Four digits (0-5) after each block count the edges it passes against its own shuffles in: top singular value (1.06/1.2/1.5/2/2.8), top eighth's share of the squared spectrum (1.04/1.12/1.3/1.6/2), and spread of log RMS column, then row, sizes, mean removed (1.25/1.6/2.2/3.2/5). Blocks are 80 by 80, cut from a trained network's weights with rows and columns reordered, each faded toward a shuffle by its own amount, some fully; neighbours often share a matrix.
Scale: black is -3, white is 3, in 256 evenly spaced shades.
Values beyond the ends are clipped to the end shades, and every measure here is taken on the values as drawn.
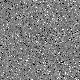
0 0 0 0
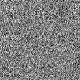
4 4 1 2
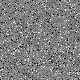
0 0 0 0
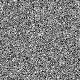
1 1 0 0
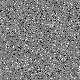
1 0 0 0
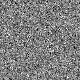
0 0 0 0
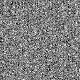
2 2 0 1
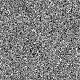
0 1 0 0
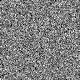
1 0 0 0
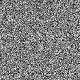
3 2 0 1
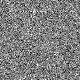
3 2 1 1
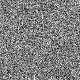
1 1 1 0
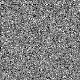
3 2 0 1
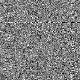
3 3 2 2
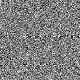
3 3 1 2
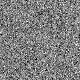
1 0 0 0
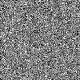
2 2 0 1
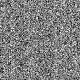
2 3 0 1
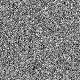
1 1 0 0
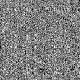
3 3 0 1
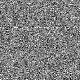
3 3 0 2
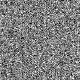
2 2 0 1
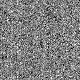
2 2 0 1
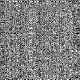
3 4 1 3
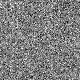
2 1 0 0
